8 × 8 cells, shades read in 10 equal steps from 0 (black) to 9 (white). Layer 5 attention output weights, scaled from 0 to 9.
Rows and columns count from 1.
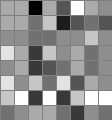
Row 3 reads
5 5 4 4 5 5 7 5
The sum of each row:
41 34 40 43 35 46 54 36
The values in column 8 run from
3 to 9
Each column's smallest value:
4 5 0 3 1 2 4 3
